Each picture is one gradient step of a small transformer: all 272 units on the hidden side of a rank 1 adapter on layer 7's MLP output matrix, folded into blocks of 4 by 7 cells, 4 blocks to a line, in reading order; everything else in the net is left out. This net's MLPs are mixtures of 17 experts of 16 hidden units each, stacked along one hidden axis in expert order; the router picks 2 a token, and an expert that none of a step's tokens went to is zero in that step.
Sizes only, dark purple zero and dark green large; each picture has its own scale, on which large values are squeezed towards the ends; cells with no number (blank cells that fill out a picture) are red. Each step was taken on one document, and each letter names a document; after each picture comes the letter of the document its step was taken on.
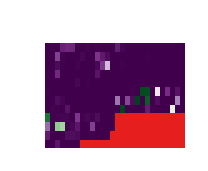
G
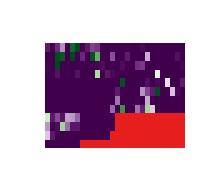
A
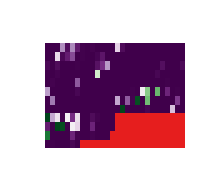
G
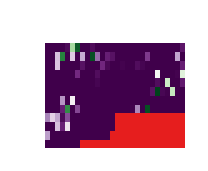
A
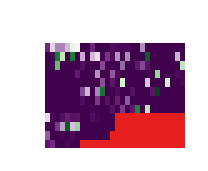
A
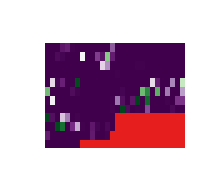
G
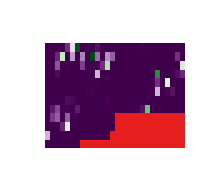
A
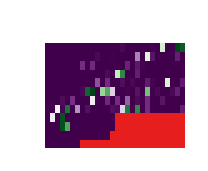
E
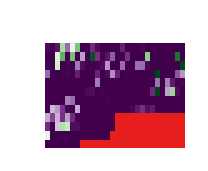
A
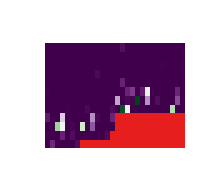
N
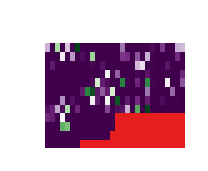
E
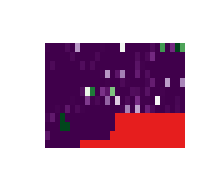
E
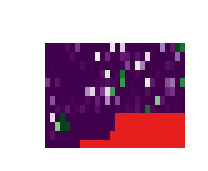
E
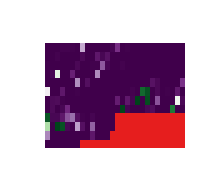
G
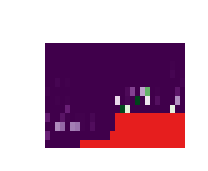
N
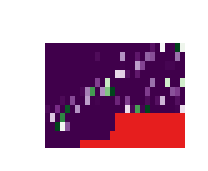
E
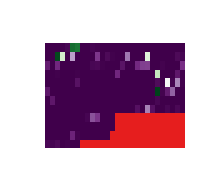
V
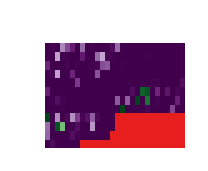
G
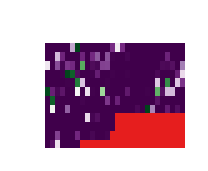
V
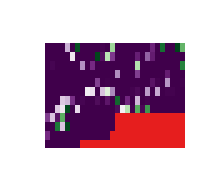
E
